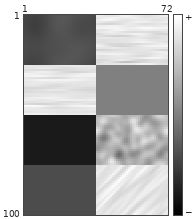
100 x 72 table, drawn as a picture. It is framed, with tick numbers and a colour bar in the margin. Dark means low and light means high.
The table splits into 4 rows of 2 panels. Panel 1,1: low, smooth, faint in contrast. Panel 1,2: very high, streaked across, faint in contrast. Panel 2,1: very high, streaked across, faint in contrast. Panel 2,2: middling, flat. Panel 3,1: very low, flat. Panel 3,2: high, blotchy. Panel 4,1: low, flat. Panel 4,2: very high, slanting up to the right, faint in contrast.
